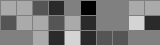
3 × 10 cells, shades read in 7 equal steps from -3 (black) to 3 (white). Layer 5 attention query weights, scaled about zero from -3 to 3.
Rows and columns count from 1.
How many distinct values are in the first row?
5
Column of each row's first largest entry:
1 9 5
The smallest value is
-3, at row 1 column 6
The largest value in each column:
1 1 1 -1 2 -2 0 0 2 1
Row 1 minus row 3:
1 1 -2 0 -2 -1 1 1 1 1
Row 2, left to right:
-1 1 1 -1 1 -2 0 0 2 -2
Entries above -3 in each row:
9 10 10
